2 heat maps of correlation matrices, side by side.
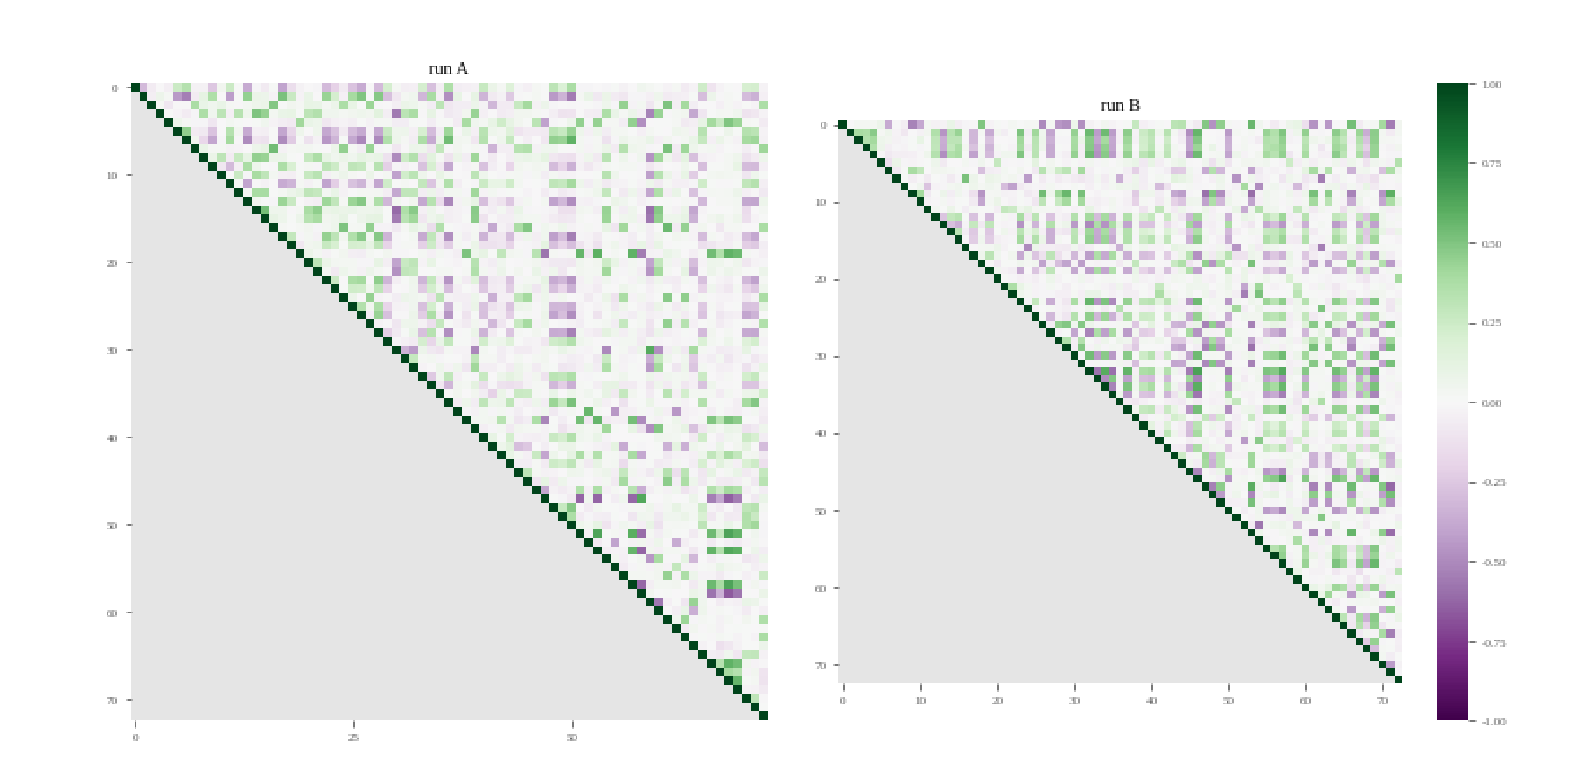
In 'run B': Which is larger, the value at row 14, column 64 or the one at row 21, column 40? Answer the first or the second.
the first
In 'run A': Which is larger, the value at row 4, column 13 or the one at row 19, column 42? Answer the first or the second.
the second
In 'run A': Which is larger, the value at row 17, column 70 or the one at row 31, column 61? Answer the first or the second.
the second
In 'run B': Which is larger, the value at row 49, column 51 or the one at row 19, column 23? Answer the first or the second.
the first
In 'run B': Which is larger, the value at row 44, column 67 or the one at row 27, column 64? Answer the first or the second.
the first
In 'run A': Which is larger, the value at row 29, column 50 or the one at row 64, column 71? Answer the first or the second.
the first
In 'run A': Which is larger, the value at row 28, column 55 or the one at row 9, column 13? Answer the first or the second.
the second
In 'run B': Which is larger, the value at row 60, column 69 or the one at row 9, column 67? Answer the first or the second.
the first
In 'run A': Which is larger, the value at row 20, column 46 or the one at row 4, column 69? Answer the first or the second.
the second
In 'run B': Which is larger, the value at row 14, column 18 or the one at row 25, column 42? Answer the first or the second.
the second
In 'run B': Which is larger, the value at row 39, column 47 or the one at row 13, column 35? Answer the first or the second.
the second
